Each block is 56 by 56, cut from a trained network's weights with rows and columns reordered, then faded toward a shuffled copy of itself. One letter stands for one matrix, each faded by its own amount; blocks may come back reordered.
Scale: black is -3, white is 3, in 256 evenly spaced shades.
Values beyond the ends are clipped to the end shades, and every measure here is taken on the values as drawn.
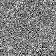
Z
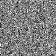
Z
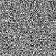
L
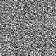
L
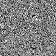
Z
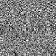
L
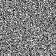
Z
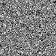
Z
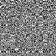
L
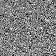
Z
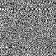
L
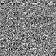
L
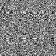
L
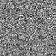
L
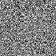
L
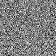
L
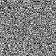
L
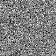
Z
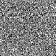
L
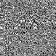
L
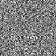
L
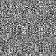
L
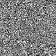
Z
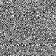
L
